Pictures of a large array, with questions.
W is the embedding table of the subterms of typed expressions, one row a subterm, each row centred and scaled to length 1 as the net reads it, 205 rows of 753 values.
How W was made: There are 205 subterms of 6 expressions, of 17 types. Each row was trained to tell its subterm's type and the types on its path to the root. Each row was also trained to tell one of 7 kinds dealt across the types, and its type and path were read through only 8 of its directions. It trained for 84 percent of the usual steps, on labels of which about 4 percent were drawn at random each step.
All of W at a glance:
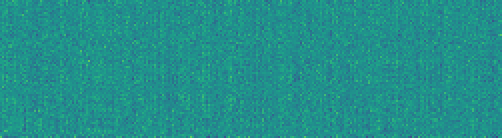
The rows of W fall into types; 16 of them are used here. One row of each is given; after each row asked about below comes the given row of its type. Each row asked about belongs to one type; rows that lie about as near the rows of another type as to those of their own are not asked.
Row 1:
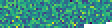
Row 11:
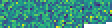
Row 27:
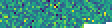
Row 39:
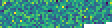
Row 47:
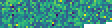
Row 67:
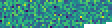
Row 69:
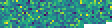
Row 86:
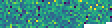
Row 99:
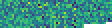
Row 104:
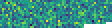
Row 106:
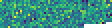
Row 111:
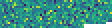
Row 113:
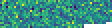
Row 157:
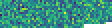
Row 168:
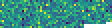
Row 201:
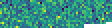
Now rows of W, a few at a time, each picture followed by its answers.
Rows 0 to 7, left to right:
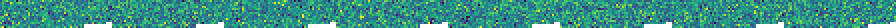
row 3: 113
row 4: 106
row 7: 67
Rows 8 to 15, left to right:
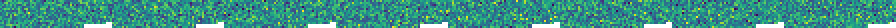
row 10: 69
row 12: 201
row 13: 113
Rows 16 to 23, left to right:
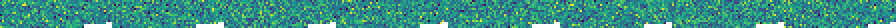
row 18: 168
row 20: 168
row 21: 106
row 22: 47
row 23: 86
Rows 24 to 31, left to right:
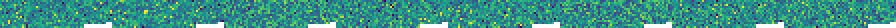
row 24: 11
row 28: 39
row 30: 157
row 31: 113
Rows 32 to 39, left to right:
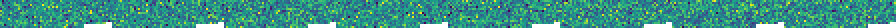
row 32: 104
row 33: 67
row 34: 201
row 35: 201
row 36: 168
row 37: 104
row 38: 106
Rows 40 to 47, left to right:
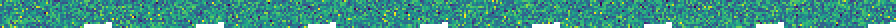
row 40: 47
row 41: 11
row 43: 157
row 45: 201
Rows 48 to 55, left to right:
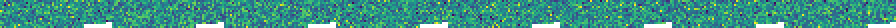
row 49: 39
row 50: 47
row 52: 99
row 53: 104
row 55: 113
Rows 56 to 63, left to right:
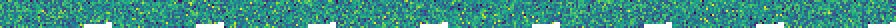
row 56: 111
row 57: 99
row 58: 86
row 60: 69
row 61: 67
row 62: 113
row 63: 113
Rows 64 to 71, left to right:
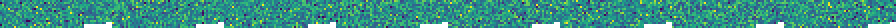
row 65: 113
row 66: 168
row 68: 111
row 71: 99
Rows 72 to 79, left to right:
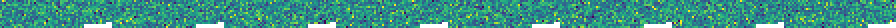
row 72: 106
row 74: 39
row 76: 157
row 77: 11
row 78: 27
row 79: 168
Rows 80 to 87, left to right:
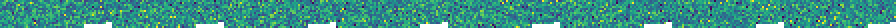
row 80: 69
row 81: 111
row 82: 1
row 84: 67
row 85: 104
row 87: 27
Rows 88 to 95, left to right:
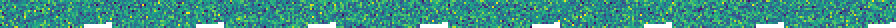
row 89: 168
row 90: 201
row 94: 67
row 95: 168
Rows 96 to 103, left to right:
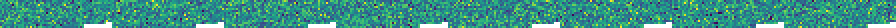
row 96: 111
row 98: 47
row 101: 27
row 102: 1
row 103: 157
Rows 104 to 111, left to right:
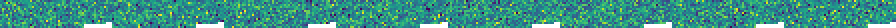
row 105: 69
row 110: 157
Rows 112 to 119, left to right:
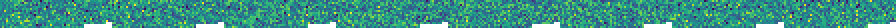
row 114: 69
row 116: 104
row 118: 27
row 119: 27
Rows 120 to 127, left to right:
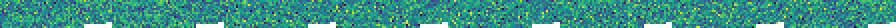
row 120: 201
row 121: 67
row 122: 67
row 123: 11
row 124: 104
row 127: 86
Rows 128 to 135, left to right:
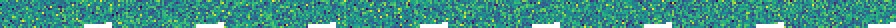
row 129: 67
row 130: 1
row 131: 157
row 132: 11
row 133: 27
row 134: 168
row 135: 86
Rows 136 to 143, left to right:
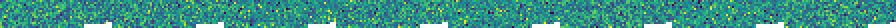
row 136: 104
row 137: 201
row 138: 11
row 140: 157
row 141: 201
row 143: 27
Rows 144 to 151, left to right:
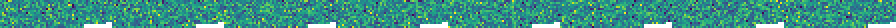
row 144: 157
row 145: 168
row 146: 99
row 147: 201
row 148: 99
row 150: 168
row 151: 67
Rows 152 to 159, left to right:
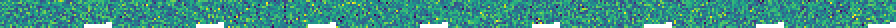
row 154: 111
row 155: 113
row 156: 69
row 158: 1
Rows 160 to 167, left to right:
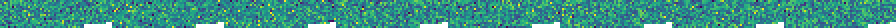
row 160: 1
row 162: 104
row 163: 157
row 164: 47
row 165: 47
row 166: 39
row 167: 47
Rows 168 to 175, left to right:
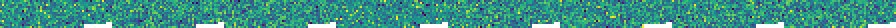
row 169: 106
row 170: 201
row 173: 47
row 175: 201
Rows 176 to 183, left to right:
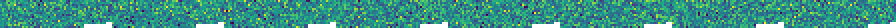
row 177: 106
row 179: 113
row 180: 67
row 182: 113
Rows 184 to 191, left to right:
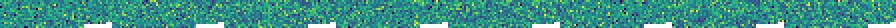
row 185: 104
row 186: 106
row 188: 113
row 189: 111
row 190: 106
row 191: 168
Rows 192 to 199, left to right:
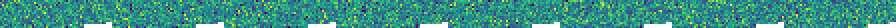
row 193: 157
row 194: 47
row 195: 67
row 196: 39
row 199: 111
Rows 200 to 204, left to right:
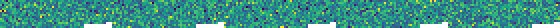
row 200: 27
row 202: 86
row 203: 157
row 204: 106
